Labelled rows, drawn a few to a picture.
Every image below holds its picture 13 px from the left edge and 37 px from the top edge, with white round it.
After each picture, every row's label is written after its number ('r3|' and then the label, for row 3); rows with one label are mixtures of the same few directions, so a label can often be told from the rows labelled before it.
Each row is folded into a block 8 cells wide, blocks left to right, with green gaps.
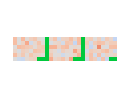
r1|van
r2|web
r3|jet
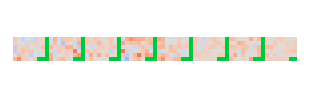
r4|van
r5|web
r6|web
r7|van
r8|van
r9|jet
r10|web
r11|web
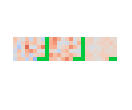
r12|jet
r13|van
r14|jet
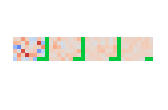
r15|web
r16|jet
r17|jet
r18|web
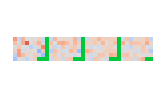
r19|web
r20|jet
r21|van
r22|jet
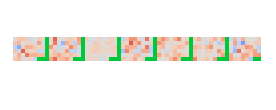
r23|web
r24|van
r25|van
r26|jet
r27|van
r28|web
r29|web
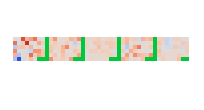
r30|van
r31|web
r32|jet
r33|web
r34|jet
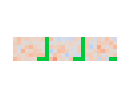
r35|web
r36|van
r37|jet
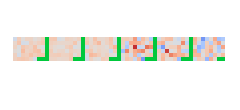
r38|web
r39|jet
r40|web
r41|jet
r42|web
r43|jet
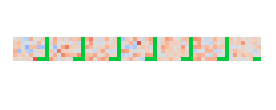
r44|jet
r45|web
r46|van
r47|van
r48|jet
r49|van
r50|web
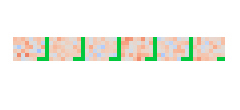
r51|web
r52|jet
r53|web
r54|van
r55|web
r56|van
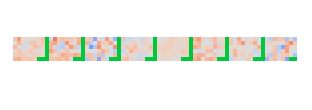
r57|van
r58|van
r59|jet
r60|van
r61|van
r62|van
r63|web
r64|web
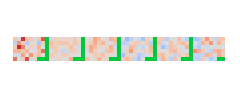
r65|jet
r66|jet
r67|jet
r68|van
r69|jet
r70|van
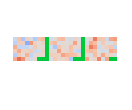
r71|van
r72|web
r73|jet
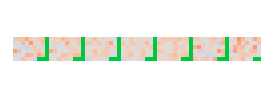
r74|van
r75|van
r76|web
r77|web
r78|van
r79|web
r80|jet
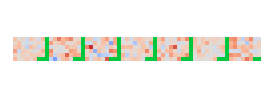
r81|jet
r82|van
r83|web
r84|web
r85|web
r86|web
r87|van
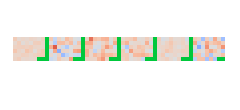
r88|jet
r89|web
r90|van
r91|web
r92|van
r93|jet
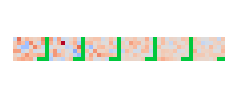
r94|van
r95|web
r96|web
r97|jet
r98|van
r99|jet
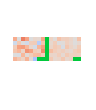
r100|jet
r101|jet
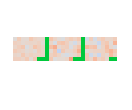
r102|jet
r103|web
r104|web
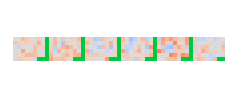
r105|web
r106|web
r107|jet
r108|jet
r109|van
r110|van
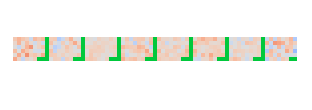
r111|web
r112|jet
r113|van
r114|web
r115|jet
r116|van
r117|van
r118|jet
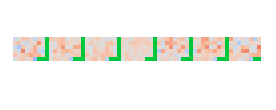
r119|web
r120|jet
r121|web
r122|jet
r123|jet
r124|jet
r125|jet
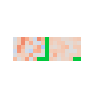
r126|jet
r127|web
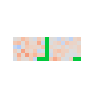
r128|web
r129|van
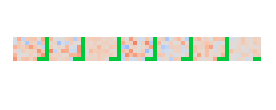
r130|web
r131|jet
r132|jet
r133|web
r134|jet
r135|web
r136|van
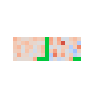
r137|web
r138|web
